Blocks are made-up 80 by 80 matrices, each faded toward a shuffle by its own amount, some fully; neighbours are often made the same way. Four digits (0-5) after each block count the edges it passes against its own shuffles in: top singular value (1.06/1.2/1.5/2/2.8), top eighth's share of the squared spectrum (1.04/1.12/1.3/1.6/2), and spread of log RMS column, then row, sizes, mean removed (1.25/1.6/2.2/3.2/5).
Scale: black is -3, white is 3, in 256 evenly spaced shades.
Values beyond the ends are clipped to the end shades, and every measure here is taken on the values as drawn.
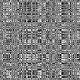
5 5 4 4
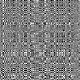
5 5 4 4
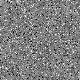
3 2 0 0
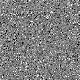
3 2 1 1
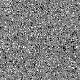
3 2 1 1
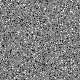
0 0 0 0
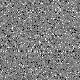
3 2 0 1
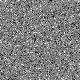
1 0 0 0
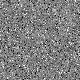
2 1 0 0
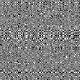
5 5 3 3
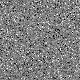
1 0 0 0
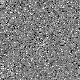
2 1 0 0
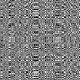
5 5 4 4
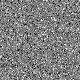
2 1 0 0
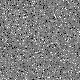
0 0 0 0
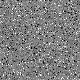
3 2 0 1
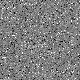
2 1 0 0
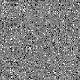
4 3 2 1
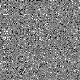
3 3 1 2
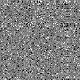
4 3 1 2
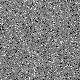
0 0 0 0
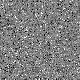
2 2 0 0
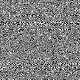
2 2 0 3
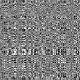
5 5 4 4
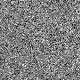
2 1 0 0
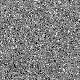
2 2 0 0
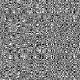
4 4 3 3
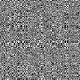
4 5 3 3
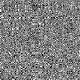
4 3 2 2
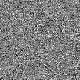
3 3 0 1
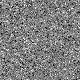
2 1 0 0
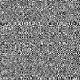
4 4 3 3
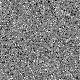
1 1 0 0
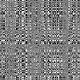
5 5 4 4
